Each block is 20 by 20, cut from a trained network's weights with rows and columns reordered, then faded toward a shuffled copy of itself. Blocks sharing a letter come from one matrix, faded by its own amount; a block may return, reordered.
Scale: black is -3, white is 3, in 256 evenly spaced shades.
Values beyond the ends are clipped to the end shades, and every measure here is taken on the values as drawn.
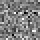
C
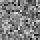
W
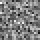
W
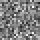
W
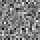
C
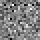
C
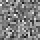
W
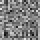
C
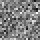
W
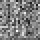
W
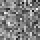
W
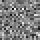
C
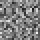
C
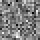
W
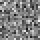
W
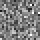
W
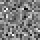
C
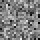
W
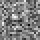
W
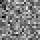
W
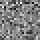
C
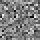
C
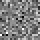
C
